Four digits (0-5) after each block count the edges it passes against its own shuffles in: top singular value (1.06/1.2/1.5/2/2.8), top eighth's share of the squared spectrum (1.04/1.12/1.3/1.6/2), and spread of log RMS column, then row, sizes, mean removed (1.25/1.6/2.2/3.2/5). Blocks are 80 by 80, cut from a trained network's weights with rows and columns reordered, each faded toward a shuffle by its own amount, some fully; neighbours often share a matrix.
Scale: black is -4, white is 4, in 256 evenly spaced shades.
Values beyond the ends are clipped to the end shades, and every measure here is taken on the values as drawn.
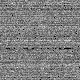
4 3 0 2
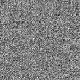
3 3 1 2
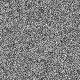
0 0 0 0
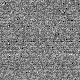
3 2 0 1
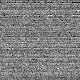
4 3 0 2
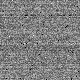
3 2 0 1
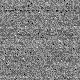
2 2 0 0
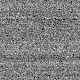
3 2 0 1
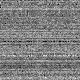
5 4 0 2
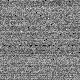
3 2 0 1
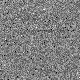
0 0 0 0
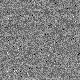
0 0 0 0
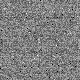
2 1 0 0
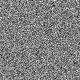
0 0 0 0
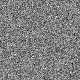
0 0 0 0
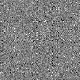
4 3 2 2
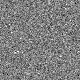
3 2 0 0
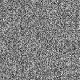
3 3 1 1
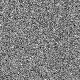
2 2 0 0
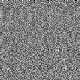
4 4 1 2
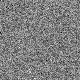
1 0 0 0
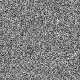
2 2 0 1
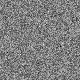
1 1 0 0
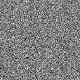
3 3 0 2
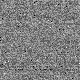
2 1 0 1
